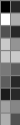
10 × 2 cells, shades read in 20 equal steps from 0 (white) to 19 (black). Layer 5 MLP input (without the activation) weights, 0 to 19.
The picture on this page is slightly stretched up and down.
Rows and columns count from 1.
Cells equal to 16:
4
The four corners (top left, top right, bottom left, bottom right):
19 16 6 13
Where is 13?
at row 3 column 1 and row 10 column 2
